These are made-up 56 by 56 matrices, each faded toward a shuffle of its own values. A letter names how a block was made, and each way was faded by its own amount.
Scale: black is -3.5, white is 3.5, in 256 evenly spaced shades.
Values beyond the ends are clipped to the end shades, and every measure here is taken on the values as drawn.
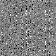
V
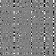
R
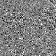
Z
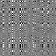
R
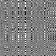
R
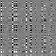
R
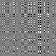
R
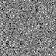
Z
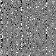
V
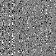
V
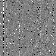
V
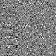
Z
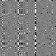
R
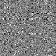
Z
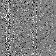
V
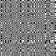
R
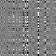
R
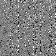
V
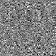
Z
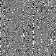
V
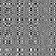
R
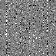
V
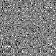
Z
